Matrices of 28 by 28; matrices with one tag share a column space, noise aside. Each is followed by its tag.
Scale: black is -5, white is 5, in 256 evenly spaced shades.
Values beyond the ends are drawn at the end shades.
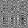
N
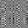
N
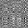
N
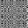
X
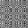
X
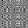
X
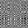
N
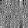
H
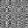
X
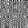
H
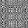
X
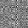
X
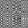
N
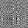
N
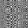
X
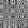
H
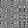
X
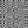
X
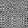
N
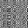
X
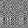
N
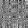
H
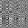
N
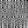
H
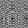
N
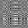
N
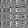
X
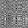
N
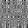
H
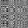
X
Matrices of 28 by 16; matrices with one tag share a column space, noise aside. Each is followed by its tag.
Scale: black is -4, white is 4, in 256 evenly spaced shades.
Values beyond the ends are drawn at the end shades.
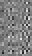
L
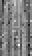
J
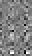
L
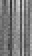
J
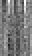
J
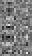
L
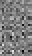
L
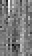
J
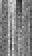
J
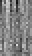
J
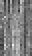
J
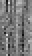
J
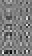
L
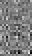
L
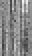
J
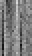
J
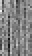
J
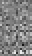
L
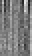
J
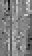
J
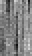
J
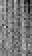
J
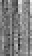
J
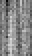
J
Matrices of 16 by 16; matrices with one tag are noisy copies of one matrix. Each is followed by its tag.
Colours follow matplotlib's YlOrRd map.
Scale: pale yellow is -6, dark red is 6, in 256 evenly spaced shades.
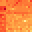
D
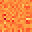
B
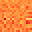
B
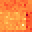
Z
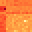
D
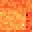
Z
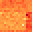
Z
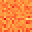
B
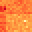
D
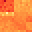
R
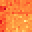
D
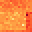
Z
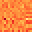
B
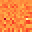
B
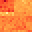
R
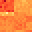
R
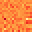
B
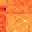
D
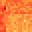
D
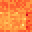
Z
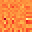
B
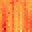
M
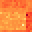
Z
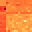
D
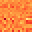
B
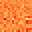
B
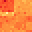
R
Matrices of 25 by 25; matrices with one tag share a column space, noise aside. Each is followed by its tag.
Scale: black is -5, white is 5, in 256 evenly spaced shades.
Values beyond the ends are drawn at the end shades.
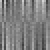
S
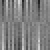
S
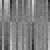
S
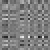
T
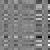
T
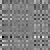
T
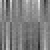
S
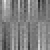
S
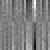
S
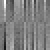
S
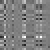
T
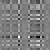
T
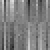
S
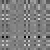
T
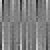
S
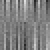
S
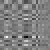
T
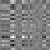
T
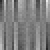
S
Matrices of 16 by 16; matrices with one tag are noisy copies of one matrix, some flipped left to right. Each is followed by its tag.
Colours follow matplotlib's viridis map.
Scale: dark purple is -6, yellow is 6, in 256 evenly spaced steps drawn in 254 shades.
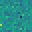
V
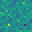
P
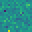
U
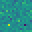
P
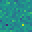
P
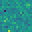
U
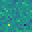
P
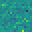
U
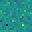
P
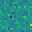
V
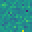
U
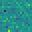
U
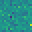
V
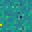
V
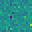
V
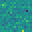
U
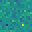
P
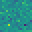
P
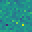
P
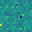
V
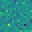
P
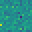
V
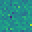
V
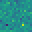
P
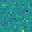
U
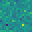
P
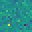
P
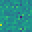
V
